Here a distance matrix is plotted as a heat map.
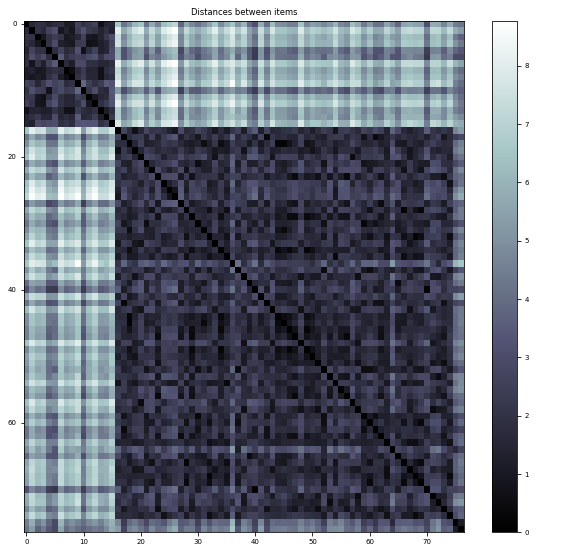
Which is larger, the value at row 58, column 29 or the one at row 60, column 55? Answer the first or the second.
the second
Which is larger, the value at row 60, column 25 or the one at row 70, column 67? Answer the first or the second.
the second
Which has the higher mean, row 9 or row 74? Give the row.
9
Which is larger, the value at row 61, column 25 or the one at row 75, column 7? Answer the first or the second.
the second
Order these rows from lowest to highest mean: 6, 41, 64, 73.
73, 41, 64, 6
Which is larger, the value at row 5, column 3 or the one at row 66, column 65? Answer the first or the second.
the first
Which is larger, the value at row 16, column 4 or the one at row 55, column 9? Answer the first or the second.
the second
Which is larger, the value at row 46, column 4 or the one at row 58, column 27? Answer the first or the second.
the first
